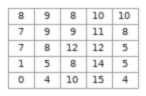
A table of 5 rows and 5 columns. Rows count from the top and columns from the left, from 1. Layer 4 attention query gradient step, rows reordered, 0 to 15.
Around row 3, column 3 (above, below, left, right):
9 8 8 12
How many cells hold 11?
1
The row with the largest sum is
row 1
